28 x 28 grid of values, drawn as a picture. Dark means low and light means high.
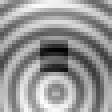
An odd patch, lower than its surroundings, sits in the centre. No single row or column stands out from its neighbours. On average the colour sits 60% of the way up the scale. The bottom middle is the ninth with the highest average. The ninth with the lowest average is the centre. Rings spread out from the bottom middle.
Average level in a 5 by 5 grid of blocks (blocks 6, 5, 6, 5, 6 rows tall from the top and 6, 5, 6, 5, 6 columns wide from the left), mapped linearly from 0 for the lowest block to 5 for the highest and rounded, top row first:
4 5 5 4 3 | 3 3 3 3 3 | 3 3 0 2 2 | 3 4 3 3 2 | 4 5 5 4 3
